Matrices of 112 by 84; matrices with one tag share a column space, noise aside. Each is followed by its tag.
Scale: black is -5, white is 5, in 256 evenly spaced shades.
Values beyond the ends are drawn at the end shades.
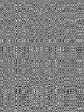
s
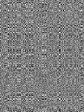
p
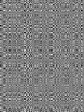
p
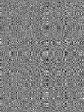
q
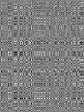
q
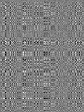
q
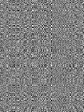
p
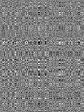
q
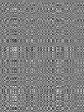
s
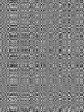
p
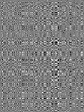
q
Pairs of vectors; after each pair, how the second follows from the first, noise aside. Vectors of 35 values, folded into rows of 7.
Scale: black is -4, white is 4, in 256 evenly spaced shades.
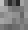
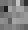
wrapped around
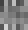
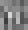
wrapped around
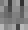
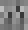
wrapped around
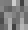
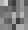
shuffled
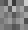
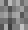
wrapped around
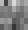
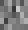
shuffled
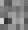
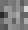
wrapped around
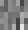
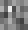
shuffled
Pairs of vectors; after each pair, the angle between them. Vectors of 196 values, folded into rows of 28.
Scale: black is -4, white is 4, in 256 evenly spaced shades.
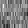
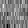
nearly parallel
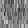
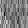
partly aligned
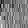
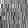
nearly opposite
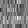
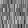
partly aligned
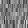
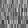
partly opposed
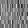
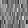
partly aligned
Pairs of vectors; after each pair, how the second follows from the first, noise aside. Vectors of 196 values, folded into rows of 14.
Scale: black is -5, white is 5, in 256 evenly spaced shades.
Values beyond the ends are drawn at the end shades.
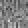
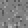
partly zeroed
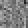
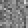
negated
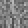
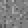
partly zeroed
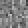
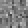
negated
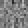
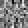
scaled up
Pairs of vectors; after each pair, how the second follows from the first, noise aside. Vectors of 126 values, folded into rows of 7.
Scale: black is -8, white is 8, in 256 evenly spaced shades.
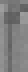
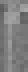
negated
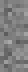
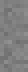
shrunk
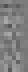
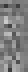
scaled up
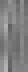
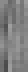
negated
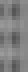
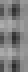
scaled up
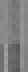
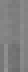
shrunk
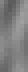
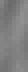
shrunk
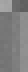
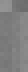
shrunk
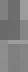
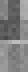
scaled up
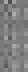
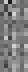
scaled up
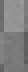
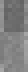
negated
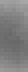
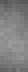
negated
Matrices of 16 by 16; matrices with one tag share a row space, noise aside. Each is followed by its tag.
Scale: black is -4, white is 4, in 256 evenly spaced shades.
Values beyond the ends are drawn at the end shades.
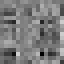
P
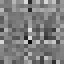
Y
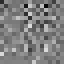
Y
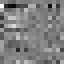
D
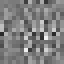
Y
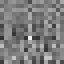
Y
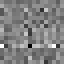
Y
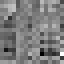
P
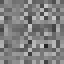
Y
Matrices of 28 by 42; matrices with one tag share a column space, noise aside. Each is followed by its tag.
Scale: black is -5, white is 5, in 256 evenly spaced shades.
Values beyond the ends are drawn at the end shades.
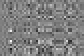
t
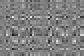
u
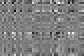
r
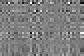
r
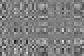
t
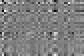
r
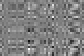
t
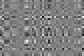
u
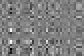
t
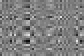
u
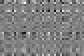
r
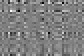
r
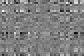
r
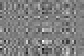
t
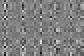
t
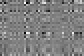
r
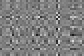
u
